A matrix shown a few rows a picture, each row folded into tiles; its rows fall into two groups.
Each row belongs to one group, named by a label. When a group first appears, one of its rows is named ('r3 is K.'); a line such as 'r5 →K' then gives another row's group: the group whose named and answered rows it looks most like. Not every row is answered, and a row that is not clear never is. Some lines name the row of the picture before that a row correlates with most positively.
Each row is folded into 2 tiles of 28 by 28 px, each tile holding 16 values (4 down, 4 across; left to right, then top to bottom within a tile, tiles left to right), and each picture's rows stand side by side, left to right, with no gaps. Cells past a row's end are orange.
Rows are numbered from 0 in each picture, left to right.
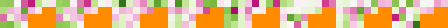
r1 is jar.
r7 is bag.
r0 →jar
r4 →jar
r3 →jar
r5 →bag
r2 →jar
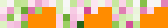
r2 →bag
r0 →bag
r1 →bag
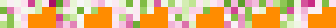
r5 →jar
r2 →bag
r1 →bag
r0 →jar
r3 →bag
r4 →bag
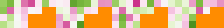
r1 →bag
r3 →bag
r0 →jar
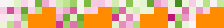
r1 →bag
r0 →bag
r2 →bag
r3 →jar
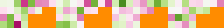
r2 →jar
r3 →bag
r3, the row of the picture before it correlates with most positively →2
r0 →bag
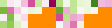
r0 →jar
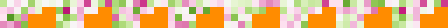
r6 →jar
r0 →bag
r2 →jar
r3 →bag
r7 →jar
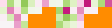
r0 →bag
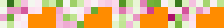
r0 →jar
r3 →jar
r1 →bag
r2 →jar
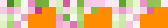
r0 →jar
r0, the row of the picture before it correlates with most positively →2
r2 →jar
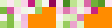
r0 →jar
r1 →jar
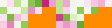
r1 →bag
